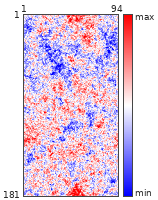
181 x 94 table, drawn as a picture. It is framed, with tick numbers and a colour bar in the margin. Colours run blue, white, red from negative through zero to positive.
The texture is blotchy. The values follow a bell shape. The halves do not mirror each other. On average the colour sits 50% of the way up the scale.
